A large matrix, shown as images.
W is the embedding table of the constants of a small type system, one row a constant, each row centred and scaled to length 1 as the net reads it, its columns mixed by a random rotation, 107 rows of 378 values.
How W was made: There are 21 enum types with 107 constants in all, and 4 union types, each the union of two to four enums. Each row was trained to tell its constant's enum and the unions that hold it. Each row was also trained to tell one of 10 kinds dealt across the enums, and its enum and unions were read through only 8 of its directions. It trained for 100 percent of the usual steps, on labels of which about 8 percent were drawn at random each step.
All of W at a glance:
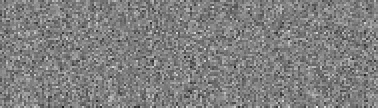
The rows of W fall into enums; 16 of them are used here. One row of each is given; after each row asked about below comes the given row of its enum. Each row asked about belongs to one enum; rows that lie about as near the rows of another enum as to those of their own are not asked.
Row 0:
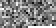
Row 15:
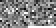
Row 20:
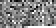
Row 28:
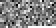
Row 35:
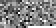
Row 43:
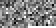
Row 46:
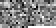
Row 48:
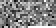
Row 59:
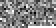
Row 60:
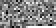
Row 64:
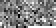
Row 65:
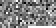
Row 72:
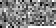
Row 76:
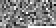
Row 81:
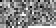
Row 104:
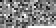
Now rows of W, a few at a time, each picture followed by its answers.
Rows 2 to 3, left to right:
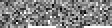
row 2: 43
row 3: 46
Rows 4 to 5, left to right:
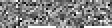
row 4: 65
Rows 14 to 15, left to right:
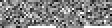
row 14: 64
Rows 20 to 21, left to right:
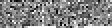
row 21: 28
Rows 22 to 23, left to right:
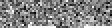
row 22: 59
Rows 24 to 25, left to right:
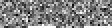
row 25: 48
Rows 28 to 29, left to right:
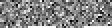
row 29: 65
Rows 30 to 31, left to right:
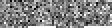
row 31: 35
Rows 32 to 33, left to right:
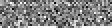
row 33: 28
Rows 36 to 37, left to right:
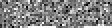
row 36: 60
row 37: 20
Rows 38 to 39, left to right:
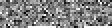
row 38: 65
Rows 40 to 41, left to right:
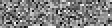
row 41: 28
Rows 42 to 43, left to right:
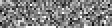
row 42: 28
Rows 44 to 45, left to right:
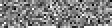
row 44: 35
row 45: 64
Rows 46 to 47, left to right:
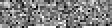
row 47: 20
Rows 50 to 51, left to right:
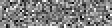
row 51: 46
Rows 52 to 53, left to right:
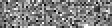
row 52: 60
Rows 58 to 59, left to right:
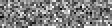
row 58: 35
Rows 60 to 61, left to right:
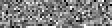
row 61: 76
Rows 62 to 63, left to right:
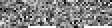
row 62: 46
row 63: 65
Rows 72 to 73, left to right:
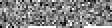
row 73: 15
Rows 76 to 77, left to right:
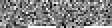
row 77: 48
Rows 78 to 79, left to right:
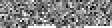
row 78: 104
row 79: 48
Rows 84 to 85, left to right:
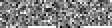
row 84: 48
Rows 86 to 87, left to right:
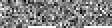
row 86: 0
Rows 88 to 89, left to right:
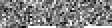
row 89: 15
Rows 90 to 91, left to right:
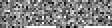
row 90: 60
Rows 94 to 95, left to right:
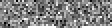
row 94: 15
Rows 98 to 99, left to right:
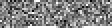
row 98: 20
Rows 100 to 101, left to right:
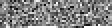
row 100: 20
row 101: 46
